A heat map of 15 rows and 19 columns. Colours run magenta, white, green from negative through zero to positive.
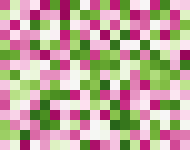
On average the colour sits 50% of the way up the scale. The histogram is flat. The texture is fine-grained noise. Neither half mirrors the other.
